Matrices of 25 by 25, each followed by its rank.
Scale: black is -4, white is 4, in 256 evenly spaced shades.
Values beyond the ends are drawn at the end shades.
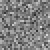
full rank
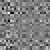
three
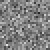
full rank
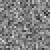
full rank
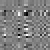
two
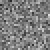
full rank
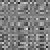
three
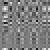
two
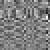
three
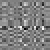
two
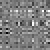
three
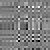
two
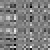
two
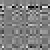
two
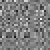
three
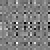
two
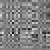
three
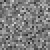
full rank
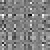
three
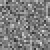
full rank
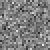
full rank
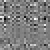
three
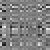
two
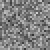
full rank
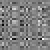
two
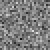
full rank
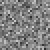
full rank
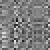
three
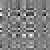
two
